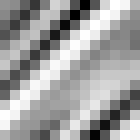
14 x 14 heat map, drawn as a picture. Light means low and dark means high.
The grain runs diagonally up to the right. Neither half mirrors the other. The middle right is the calmest part. On average the colour sits 40% of the way up the scale.
